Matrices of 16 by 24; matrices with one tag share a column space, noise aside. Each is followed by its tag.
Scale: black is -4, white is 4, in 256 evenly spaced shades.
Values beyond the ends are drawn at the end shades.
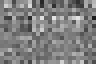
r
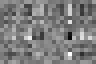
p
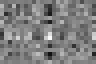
p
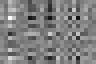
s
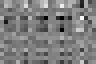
r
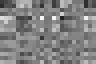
r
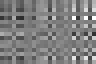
s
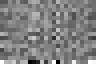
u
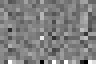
u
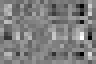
p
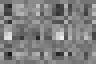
p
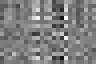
s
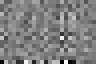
u
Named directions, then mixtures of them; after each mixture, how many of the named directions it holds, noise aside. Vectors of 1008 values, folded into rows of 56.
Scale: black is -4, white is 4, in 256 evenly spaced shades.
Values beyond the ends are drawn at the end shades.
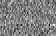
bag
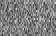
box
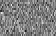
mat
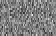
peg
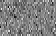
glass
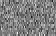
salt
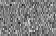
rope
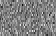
three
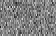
two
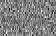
three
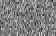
one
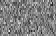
two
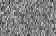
three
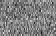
three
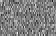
one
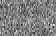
three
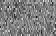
two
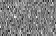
one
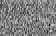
three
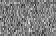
three
